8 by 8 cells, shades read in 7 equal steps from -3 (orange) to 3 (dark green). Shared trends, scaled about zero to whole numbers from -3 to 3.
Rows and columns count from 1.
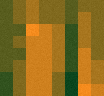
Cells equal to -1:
11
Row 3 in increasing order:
-3 -2 -1 -1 0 1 1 2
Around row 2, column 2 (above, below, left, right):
0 1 1 -1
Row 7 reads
2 0 -2 -2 0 3 -2 -1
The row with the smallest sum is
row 6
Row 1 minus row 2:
0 0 0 0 0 0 1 0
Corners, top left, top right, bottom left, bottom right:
1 0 2 -2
